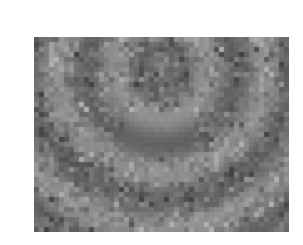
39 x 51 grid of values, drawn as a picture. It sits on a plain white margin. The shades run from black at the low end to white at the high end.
No overall slope runs across the table. In the centre lies a patch that is calmer than the rest. On average the colour sits 50% of the way up the scale. The values follow a bell shape. Concentric rings centre on the top middle.
